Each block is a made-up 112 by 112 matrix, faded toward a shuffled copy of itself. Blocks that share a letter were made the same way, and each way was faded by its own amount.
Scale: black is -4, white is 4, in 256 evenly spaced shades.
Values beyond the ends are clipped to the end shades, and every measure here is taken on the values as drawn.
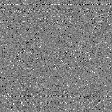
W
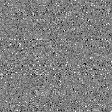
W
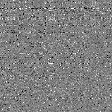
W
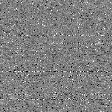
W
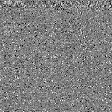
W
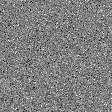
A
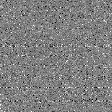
W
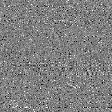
W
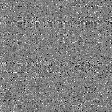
W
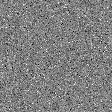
A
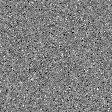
A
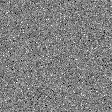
A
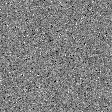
A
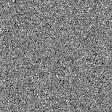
A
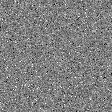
A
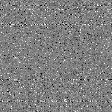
W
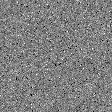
A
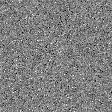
A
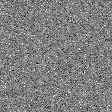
A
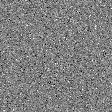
A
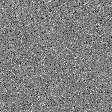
A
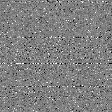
W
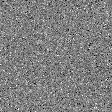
A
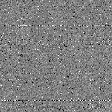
W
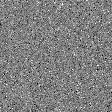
A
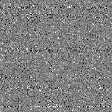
W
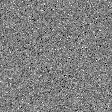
A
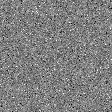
A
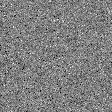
A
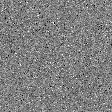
A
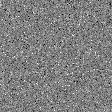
A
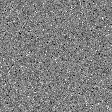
A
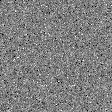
A
